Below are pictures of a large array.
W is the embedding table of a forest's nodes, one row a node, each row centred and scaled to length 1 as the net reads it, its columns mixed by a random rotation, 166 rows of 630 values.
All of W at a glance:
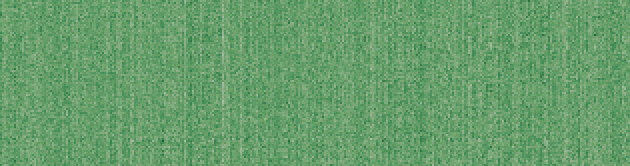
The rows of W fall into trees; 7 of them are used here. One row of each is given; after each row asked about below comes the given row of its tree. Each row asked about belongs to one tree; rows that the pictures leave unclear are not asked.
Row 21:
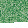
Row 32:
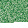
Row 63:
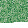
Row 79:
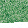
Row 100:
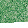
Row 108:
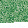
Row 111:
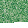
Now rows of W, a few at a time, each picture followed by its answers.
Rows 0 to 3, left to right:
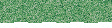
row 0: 111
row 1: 32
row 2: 111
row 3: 21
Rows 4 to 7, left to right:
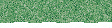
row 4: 108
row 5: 32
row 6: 21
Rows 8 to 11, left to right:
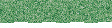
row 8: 108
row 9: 32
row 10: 108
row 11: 79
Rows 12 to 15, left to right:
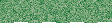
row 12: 32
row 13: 111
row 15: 32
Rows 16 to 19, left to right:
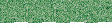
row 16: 100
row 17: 100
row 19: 79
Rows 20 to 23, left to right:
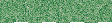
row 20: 100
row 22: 111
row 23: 111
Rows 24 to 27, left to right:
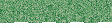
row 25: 111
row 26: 111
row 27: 100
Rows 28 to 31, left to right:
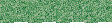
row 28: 79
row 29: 100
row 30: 100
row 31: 79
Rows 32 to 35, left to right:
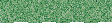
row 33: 111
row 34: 100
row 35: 100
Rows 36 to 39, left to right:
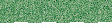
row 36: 108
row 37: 108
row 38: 32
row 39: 108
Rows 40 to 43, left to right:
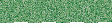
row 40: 108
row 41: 108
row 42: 100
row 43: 111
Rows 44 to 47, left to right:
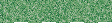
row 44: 111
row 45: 32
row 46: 111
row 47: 111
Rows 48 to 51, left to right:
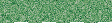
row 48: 111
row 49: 32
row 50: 32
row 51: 108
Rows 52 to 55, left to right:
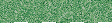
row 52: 108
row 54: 100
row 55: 21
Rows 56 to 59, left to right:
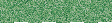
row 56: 21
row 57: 108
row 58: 108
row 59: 21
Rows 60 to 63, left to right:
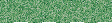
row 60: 63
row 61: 100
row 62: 21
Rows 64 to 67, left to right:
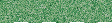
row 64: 32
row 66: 32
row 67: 63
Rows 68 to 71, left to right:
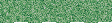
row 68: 111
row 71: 108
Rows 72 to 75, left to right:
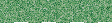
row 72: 21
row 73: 63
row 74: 100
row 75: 79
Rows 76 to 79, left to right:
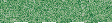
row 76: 21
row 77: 21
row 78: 100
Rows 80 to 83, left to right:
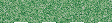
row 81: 111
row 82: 100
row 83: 108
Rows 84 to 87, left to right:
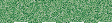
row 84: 108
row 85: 21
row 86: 108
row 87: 108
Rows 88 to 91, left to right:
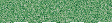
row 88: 108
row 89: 111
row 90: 21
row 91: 108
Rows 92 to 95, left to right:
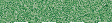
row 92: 108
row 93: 32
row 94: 108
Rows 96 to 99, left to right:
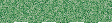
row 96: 108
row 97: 32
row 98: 63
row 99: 108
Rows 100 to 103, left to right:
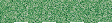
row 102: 108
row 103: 108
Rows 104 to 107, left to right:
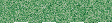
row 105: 111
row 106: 111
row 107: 100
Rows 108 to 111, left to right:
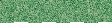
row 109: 32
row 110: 21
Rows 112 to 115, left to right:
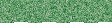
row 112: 111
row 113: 79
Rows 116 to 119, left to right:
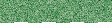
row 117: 32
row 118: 100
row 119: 21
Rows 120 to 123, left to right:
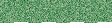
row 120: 21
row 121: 63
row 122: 108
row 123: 63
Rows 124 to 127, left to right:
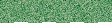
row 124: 32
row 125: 111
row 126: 111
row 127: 21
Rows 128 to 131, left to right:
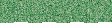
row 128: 108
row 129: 111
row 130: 111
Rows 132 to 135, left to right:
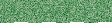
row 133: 32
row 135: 100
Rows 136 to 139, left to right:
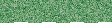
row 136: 79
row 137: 32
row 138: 111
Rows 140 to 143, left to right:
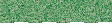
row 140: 111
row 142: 21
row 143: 111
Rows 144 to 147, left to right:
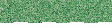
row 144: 63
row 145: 111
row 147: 108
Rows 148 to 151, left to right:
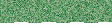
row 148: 21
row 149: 63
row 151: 111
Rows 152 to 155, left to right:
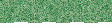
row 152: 108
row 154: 100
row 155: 111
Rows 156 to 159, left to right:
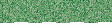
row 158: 21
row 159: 100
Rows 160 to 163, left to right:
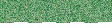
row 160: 21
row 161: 21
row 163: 21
